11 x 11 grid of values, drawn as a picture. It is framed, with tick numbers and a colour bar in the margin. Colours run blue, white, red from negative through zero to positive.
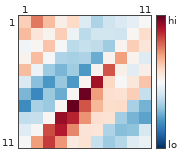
Calmest part: top middle. Ninth with the lowest average: middle left. Roughest part: centre. Grain: diagonal, up to the right. Ninth with the highest average: bottom middle. Mirror symmetry: none. Slope: none.
